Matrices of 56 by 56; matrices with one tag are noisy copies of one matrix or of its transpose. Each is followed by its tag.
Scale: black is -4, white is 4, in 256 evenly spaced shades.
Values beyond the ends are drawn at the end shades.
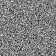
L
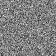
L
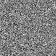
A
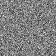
L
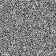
A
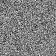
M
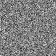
A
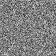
A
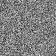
M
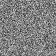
A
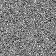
L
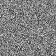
L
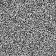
M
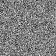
M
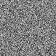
L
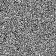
M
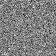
A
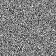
L
